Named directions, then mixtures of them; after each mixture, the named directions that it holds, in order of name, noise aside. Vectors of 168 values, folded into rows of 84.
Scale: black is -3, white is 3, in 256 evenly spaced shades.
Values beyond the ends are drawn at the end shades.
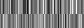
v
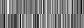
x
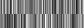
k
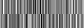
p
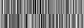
p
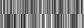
k, v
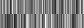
k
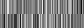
x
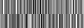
p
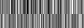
p, v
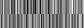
p, v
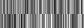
k, v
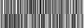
k, p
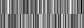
v, x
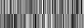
k, x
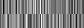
p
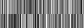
p, x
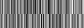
p, v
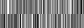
x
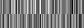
p, v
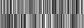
k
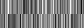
v, x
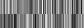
k, x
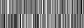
x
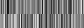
x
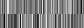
x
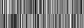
p, x
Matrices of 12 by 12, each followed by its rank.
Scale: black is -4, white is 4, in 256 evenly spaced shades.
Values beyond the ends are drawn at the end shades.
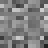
two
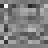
two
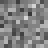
full rank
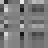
one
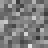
full rank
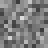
full rank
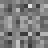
two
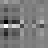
one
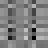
one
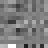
two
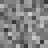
full rank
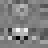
two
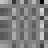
one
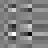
one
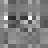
two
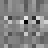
two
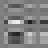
one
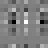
one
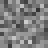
full rank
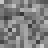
full rank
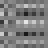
one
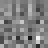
two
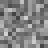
full rank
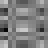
one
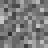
full rank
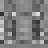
two
